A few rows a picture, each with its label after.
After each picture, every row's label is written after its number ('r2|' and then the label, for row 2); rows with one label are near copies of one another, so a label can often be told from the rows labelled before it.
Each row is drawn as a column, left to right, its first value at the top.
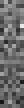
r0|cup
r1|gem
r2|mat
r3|gem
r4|cup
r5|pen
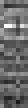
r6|gem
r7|pen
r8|pen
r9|pen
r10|cup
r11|pen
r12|pen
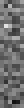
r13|gem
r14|pen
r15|mat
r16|cup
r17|cup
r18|gem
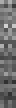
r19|gem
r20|pen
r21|gem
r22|pen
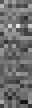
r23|mat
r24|gem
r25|pen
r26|gem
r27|pen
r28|cup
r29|cup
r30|mat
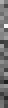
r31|gem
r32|pen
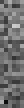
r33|mat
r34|cup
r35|gem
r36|pen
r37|pen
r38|gem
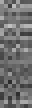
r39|gem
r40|mat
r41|pen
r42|mat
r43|gem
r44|mat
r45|mat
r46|mat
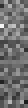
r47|pen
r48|gem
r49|mat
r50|pen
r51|gem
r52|mat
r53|cup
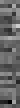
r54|cup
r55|cup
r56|cup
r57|mat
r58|pen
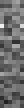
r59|pen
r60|cup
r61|cup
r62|gem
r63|gem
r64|pen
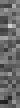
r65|cup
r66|cup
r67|pen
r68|mat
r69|gem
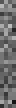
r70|mat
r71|gem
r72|mat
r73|cup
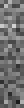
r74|pen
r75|mat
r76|gem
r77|pen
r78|cup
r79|mat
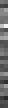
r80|pen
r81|pen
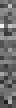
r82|pen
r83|cup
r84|mat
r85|pen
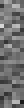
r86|pen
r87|gem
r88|gem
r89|mat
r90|mat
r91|cup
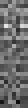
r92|cup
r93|pen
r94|mat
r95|gem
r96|cup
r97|pen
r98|pen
